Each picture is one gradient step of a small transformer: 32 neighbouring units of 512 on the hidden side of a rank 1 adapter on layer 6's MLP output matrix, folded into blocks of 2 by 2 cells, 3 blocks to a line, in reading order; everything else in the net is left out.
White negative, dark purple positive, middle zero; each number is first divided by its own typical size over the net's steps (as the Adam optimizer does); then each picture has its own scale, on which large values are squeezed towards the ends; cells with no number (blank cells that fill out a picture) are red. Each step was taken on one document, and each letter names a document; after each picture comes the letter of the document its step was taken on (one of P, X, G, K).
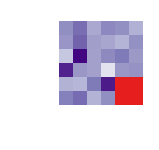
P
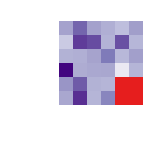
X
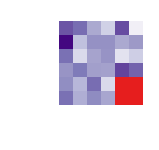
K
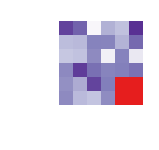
K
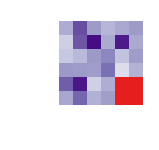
X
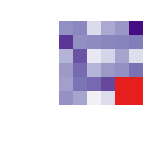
K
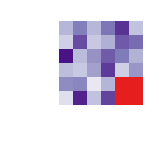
P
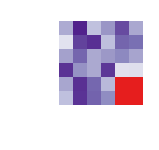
X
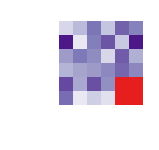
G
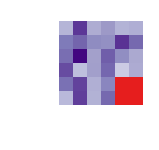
P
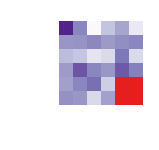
K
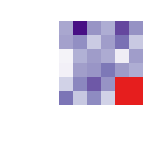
P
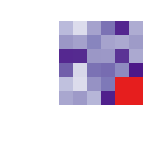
P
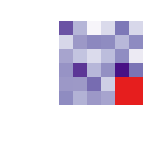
K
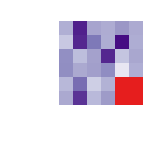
X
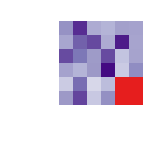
X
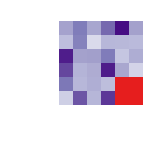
X
